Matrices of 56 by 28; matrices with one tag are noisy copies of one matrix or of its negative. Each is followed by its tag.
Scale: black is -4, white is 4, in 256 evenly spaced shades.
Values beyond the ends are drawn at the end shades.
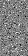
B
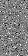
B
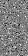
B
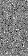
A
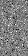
A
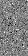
A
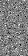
B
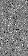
A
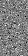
B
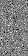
A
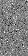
A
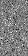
A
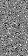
B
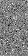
A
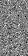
B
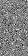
A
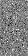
A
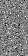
B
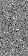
A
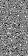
B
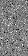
A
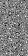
B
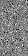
A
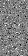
B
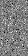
A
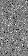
A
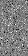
A
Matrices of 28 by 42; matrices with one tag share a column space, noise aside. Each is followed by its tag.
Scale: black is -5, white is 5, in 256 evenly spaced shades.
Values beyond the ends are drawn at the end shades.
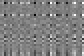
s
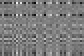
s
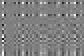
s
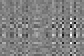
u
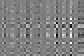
u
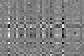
u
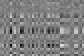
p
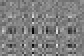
p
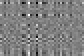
s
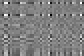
s
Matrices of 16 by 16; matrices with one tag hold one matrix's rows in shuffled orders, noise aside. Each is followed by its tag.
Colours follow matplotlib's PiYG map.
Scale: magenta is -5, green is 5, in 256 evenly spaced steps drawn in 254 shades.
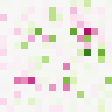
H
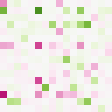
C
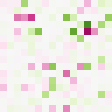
H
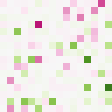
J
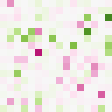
J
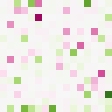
J
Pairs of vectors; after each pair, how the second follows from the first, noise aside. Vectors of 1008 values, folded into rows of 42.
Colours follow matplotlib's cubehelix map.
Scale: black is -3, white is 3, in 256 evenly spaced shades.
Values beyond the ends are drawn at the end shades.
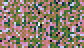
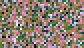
shuffled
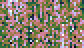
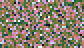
shuffled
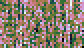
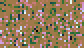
partly zeroed
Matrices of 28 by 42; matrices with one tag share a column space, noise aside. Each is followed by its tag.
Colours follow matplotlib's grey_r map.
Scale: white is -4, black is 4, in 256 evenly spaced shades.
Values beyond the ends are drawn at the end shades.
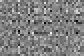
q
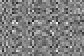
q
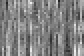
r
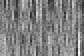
r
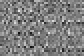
q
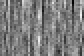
r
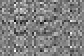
q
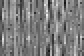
r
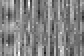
r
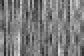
r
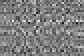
q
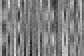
r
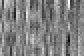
r
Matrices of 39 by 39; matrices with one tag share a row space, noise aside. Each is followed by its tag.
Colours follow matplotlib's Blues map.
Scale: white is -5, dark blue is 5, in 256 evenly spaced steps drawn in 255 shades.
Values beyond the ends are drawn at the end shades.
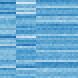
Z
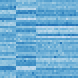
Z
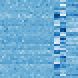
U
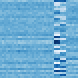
U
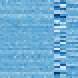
U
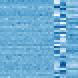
U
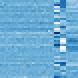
U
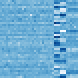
U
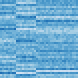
Z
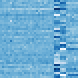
U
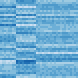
Z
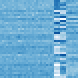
U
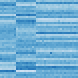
Z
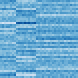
Z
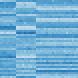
Z
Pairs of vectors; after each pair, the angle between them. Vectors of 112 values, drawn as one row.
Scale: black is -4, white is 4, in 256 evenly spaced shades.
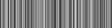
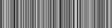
partly aligned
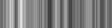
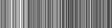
partly aligned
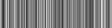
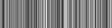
partly aligned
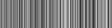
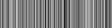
partly opposed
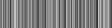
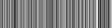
nearly opposite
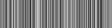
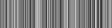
nearly parallel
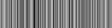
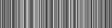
nearly opposite
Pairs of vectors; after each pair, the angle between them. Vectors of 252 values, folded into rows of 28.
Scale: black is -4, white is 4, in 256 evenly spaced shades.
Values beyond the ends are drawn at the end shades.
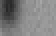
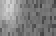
nearly opposite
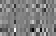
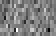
partly opposed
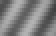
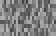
orthogonal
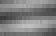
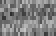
partly aligned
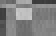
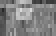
nearly parallel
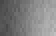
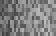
partly aligned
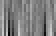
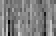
nearly parallel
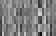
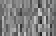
nearly parallel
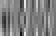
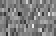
orthogonal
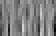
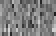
partly opposed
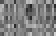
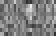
nearly opposite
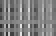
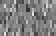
orthogonal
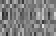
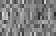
nearly opposite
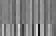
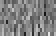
partly aligned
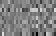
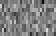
partly aligned
